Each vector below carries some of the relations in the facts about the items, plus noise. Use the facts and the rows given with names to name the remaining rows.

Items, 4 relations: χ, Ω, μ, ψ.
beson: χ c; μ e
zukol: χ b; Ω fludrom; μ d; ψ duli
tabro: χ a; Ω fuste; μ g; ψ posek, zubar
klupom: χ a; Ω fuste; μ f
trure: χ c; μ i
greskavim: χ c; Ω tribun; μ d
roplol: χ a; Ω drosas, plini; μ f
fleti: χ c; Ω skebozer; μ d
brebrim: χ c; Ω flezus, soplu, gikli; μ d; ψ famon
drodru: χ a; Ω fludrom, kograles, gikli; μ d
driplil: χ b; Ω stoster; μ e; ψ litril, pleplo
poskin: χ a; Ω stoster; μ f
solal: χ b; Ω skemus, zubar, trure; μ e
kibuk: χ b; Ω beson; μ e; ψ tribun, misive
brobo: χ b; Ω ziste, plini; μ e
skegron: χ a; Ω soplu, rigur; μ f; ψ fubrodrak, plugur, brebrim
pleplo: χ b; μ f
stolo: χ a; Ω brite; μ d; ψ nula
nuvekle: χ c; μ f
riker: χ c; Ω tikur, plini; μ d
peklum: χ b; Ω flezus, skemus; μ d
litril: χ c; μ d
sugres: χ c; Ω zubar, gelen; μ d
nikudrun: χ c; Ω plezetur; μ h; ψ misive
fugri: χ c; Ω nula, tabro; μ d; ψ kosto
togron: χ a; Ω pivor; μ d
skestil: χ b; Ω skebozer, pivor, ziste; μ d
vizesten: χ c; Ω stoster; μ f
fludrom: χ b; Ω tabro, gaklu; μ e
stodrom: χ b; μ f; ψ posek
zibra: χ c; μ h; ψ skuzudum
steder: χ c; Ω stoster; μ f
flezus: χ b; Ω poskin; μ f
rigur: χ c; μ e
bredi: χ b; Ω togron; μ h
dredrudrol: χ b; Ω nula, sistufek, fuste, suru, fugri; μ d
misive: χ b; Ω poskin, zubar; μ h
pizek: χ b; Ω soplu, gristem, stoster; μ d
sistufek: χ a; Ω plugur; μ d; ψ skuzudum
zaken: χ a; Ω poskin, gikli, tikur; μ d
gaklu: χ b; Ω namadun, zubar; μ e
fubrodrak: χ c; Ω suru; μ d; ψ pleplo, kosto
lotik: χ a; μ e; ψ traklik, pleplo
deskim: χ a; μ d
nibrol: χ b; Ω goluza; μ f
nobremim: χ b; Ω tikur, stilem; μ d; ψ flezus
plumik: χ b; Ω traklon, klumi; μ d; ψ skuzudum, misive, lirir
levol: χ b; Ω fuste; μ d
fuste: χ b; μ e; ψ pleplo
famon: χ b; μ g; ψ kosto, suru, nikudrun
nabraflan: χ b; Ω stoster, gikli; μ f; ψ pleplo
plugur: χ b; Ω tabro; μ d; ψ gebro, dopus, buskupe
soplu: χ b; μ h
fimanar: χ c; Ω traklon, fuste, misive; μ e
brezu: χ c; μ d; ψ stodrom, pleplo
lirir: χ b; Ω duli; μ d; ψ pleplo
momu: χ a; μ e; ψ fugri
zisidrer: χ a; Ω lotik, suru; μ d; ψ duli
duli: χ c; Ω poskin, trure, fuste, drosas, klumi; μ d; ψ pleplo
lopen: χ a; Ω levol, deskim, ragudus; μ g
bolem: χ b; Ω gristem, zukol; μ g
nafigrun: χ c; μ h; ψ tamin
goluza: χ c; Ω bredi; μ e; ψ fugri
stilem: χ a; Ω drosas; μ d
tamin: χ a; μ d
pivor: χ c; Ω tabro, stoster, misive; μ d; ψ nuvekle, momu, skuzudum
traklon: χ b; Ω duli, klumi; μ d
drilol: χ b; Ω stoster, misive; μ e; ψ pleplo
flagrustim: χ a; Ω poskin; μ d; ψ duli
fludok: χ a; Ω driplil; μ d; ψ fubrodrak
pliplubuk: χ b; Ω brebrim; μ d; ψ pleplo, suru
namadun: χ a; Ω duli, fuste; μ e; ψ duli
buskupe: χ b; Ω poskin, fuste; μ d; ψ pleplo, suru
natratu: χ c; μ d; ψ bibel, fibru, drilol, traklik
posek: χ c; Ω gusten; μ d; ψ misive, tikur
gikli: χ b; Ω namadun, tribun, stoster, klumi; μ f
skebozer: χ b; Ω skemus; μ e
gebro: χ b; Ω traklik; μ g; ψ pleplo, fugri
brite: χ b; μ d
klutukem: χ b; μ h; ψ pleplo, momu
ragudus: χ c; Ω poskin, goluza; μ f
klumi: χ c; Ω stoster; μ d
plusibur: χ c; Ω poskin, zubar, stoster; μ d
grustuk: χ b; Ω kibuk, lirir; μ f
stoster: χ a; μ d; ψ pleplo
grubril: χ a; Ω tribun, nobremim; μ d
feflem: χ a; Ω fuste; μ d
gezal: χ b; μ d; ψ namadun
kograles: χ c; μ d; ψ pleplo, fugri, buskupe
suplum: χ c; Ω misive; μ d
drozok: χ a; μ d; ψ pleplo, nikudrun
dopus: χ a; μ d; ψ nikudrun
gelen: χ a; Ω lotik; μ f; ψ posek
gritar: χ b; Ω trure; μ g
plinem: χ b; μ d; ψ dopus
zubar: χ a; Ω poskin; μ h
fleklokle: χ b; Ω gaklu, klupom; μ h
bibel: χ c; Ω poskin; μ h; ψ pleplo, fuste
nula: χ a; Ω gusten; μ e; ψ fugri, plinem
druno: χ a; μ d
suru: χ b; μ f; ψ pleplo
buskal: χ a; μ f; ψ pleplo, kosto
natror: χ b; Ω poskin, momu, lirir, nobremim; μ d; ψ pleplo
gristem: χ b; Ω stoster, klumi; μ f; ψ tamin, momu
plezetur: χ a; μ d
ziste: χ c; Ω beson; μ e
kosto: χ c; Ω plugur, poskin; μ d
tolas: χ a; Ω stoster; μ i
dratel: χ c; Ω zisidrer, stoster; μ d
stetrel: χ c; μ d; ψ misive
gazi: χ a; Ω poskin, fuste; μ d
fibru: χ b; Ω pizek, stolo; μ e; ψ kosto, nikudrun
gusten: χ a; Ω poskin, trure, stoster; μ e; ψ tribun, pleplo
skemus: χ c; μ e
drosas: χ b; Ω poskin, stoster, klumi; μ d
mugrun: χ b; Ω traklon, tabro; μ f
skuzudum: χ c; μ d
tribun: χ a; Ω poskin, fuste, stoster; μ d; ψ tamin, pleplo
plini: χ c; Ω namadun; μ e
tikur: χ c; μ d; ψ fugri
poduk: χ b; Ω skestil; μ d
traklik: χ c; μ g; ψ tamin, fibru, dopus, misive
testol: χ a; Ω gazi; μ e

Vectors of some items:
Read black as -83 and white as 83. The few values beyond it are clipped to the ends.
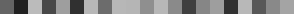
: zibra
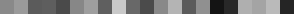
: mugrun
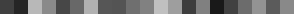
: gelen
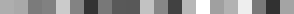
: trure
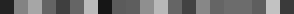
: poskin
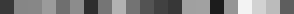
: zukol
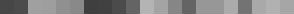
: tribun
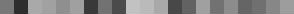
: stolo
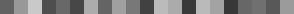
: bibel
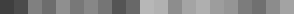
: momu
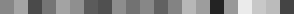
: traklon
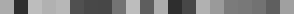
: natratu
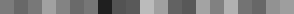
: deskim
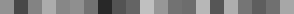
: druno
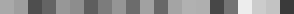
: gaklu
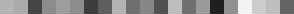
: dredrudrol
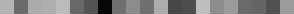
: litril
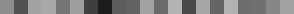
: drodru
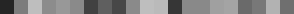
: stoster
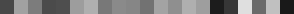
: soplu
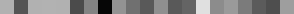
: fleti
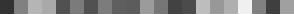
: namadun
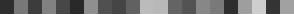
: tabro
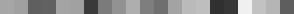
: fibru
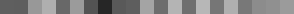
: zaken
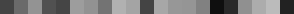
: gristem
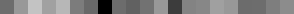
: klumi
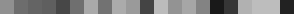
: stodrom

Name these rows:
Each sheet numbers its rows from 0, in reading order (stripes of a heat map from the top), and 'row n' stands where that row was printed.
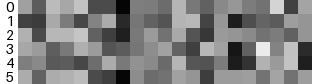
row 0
posek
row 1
roplol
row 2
fubrodrak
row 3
brite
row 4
suru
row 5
kosto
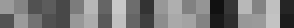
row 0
nibrol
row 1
gikli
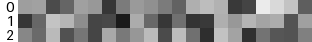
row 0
drilol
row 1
duli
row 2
nafigrun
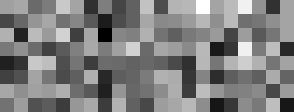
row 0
tolas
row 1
stilem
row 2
skuzudum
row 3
klutukem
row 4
flagrustim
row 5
klupom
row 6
fimanar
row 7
flezus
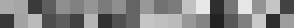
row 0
skebozer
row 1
zubar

